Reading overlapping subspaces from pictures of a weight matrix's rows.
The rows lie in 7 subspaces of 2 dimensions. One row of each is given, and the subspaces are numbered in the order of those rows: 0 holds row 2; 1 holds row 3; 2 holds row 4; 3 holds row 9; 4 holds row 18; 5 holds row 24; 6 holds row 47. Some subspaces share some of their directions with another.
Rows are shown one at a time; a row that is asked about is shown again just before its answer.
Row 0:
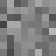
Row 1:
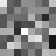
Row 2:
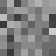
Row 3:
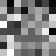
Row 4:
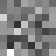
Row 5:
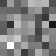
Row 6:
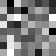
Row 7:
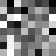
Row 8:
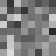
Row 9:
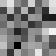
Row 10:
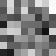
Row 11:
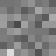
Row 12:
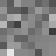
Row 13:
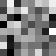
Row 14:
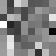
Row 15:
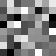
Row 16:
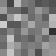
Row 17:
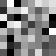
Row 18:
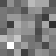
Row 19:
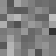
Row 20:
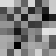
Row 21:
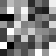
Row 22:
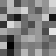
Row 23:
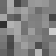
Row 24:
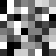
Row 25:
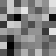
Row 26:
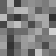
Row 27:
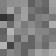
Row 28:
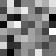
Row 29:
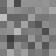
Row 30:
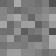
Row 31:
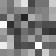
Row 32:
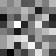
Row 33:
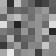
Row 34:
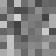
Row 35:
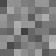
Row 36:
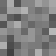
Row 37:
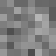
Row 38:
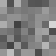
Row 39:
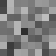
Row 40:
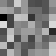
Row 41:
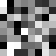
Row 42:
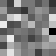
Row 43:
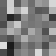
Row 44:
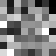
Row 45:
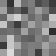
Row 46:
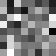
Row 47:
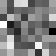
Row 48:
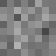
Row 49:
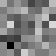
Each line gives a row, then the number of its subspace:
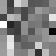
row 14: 6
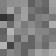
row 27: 0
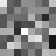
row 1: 5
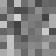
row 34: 3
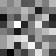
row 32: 2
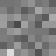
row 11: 2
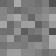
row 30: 5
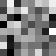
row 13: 1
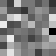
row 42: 5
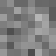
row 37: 1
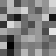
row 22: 4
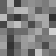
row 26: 1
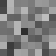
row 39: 5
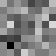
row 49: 4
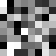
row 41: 5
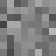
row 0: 6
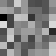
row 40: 0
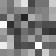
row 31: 6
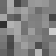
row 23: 6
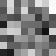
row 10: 1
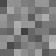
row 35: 5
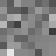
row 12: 2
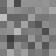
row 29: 2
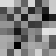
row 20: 3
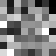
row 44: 1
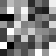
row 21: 0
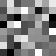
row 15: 2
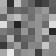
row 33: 4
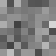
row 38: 4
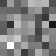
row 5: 4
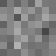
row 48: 3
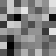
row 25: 4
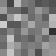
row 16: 0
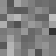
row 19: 1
